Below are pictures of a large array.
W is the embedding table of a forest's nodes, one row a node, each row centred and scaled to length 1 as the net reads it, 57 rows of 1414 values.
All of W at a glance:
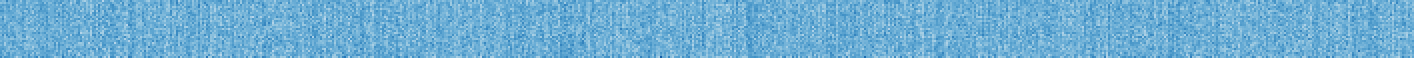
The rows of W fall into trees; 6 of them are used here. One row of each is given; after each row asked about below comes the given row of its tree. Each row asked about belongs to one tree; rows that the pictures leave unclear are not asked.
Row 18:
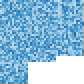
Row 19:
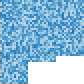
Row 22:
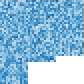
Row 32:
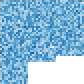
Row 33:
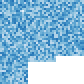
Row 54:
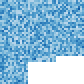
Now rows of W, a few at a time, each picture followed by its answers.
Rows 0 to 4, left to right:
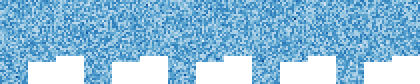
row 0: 18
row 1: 32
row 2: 22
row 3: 18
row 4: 33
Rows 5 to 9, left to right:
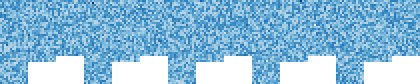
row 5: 19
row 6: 54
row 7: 19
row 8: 33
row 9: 54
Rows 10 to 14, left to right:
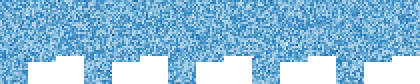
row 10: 33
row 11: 19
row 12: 18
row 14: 18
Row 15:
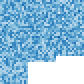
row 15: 32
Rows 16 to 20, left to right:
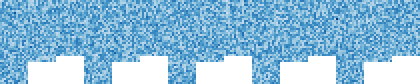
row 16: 54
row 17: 54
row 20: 54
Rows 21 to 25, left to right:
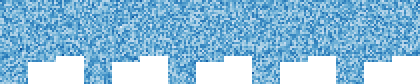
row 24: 19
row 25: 19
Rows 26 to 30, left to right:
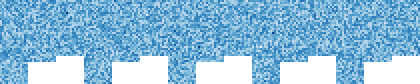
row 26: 33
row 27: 18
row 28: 32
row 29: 19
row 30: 33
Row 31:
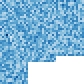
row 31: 18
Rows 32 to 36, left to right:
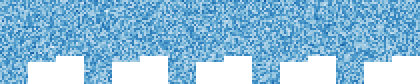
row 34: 18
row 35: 18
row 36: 54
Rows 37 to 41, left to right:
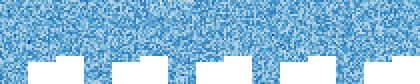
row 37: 54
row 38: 19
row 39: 22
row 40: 18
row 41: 54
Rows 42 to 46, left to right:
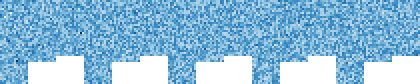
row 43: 54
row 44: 54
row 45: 22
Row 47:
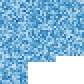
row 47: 22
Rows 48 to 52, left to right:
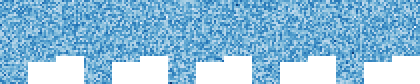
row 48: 18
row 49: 19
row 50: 22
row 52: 19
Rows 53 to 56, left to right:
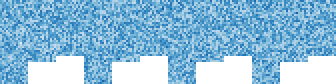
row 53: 54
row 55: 19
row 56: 19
